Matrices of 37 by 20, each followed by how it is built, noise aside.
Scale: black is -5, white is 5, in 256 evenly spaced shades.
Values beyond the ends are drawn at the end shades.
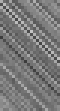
Toeplitz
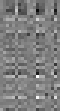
low rank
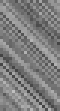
Toeplitz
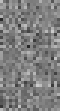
low rank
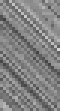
Toeplitz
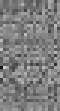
low rank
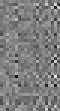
low rank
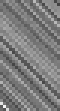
Toeplitz
